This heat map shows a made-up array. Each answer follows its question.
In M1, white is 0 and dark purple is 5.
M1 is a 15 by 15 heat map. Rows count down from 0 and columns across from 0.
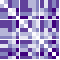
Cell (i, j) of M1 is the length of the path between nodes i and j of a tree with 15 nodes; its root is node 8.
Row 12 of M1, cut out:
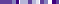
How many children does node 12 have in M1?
0
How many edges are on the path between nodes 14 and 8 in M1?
2
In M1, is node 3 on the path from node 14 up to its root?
yes
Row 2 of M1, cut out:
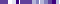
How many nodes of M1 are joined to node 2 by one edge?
1
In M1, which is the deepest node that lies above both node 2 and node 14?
3
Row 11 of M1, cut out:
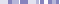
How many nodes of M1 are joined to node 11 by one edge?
4
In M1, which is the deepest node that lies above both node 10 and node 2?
3
